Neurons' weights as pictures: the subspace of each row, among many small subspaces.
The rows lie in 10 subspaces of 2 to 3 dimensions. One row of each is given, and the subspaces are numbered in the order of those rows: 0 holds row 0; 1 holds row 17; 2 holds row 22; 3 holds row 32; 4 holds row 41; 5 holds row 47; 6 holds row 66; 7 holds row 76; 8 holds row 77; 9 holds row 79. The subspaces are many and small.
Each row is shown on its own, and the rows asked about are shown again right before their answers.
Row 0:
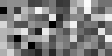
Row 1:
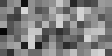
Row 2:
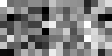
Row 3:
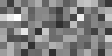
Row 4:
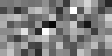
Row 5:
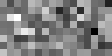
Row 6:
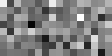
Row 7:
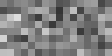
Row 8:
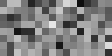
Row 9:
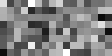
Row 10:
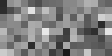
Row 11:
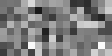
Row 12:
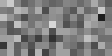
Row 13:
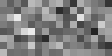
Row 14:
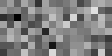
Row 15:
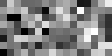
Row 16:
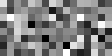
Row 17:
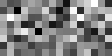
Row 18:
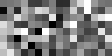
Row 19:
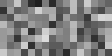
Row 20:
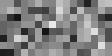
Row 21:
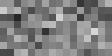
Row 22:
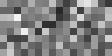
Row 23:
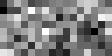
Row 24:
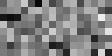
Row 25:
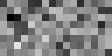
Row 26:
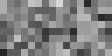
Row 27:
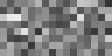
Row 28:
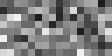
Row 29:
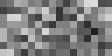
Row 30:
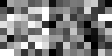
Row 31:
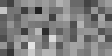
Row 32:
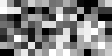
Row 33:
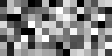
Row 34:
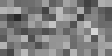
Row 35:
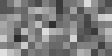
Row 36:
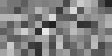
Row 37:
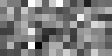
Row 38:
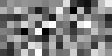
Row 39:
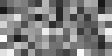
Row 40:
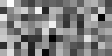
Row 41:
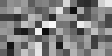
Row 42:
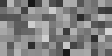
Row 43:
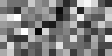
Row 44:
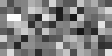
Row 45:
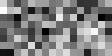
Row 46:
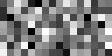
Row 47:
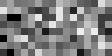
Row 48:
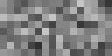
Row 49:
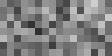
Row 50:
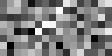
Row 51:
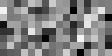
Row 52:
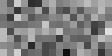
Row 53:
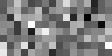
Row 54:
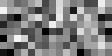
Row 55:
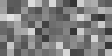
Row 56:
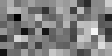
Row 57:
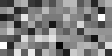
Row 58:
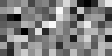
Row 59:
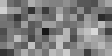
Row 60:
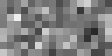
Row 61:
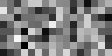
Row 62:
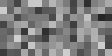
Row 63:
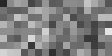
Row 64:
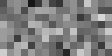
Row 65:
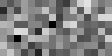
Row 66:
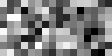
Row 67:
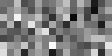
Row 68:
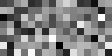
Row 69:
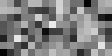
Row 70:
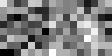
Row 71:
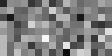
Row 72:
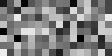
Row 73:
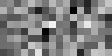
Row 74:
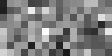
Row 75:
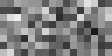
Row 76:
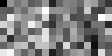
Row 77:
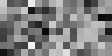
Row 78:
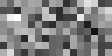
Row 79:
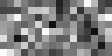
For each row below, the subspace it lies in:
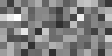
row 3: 1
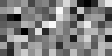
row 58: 2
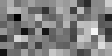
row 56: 6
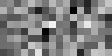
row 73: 4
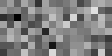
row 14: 1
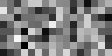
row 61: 2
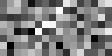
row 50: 4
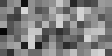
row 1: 6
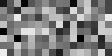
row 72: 6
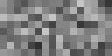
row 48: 4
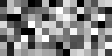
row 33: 9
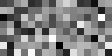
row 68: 0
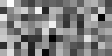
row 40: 0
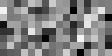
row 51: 4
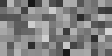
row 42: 8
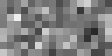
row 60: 6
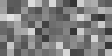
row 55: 2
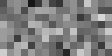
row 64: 9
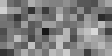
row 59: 3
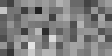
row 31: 0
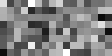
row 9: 8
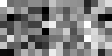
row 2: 7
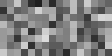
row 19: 2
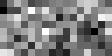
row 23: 3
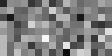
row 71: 7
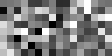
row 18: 0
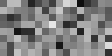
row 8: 0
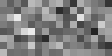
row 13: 6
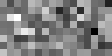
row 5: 6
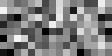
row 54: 5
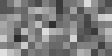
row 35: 9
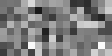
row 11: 4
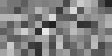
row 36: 4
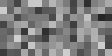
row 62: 2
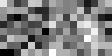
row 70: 7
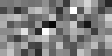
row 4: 4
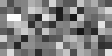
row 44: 5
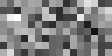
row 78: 8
